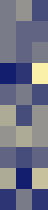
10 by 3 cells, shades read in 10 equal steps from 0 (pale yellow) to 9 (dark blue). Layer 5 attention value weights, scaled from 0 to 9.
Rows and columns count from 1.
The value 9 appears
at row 4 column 1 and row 9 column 2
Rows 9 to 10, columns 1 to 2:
3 9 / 8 5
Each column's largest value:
9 9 8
